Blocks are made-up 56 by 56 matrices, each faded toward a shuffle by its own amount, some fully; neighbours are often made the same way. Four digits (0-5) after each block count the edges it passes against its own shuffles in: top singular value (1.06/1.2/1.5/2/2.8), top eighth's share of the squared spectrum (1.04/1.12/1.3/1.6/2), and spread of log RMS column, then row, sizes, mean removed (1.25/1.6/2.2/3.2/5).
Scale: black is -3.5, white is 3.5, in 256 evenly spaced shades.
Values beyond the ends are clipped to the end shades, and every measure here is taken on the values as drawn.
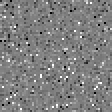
0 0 0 0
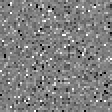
2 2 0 0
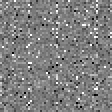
3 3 2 0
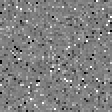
1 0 0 0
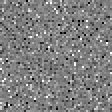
1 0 0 0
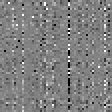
4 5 3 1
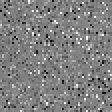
0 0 0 0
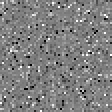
2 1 0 0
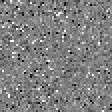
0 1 0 0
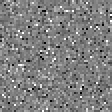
0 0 0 0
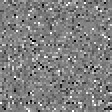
1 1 0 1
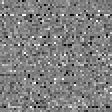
2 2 0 3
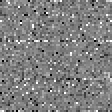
2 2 0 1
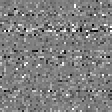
2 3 0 3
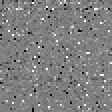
1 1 0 0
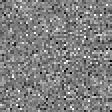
3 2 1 0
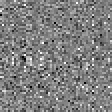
4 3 2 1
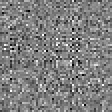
4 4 2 2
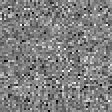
4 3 1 2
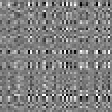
5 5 4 4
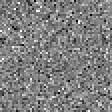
1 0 0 0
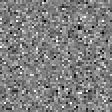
3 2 1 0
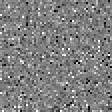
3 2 0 0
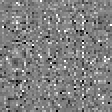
4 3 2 1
